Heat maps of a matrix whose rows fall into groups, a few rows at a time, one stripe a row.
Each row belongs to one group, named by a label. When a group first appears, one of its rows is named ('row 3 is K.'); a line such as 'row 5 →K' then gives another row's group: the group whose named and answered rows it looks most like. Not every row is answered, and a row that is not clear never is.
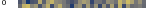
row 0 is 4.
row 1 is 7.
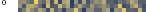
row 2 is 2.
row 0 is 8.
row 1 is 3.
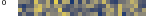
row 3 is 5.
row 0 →8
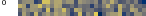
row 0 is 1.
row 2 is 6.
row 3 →5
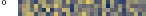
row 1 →7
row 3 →1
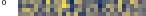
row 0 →6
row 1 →5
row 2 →7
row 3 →2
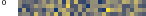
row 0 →2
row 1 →3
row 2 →5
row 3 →8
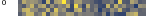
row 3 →1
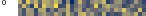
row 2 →2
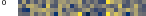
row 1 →3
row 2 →4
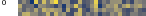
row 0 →5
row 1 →2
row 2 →3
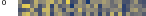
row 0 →3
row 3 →7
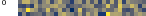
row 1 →4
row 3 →5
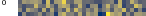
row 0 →6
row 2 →2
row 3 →5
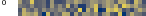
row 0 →2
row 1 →2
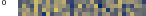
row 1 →5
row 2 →7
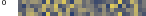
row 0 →6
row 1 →1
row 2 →1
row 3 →3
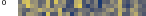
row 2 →4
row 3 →3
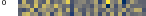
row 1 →7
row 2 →2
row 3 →7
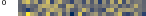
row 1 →1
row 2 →4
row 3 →3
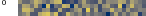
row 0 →4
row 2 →7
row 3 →1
